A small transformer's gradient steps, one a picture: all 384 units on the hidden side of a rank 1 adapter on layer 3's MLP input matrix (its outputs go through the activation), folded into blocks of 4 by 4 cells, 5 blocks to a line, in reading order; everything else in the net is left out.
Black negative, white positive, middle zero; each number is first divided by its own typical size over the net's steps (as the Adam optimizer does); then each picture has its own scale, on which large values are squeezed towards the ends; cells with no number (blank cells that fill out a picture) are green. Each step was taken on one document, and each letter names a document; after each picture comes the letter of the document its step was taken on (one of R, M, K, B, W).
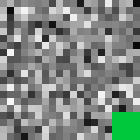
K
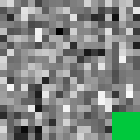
K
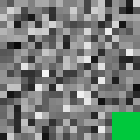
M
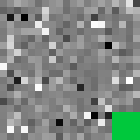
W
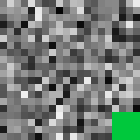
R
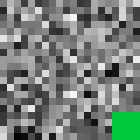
K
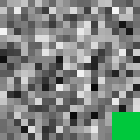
M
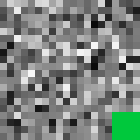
M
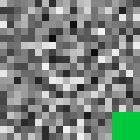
R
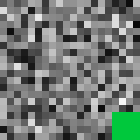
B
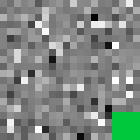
W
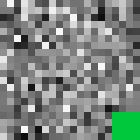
K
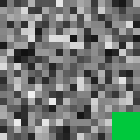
B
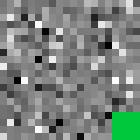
W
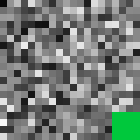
B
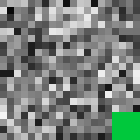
R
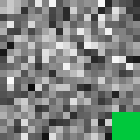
M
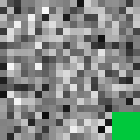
M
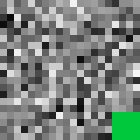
R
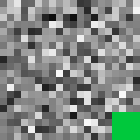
M
